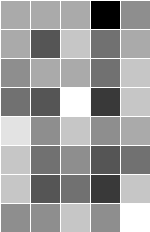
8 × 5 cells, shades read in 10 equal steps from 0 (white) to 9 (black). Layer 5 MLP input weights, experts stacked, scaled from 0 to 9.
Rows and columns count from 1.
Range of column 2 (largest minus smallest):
3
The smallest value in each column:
1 3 0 4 0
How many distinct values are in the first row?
3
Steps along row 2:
up down up down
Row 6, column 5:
5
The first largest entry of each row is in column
4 2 4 4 2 4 4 1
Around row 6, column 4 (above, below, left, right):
4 7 4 5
